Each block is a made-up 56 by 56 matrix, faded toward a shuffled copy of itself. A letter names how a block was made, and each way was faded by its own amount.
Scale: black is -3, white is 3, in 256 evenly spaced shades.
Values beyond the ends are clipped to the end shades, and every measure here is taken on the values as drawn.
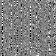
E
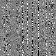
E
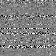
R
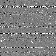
R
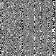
E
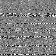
R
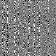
E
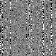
E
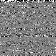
R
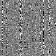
E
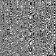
E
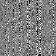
E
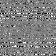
R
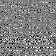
R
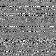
R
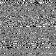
R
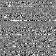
R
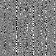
E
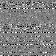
R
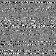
R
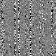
E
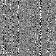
E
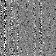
E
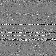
R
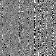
E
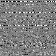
R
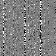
E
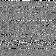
R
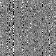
E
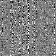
E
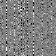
E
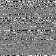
R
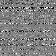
R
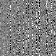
E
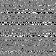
R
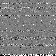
R
